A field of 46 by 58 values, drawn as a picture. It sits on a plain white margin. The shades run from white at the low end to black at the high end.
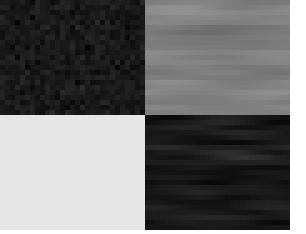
It is made of 2 by 2 panels. Panel 1,1: very high, fine-grained, faint in contrast. Panel 1,2: middling, streaked across, faint in contrast. Panel 2,1: very low, flat. Panel 2,2: very high, streaked across, faint in contrast.
